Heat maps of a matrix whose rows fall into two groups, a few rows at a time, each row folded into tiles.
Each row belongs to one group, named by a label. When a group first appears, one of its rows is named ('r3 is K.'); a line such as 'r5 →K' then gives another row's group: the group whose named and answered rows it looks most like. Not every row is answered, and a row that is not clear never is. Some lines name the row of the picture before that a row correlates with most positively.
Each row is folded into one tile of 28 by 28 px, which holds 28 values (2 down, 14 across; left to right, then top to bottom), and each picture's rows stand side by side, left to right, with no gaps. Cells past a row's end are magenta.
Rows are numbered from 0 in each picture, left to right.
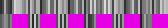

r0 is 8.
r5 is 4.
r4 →4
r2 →4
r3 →4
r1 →4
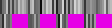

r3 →4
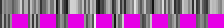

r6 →8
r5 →8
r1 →4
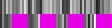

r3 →4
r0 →4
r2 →8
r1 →8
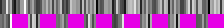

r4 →8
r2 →8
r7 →8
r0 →4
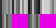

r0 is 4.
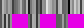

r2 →8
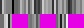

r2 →4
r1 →8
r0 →4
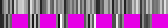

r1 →4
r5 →4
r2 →8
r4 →4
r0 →8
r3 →4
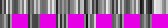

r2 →4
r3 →8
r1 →4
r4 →4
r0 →4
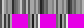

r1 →4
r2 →4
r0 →4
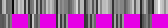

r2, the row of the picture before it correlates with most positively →0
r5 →8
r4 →4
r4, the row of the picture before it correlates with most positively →0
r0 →8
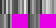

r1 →8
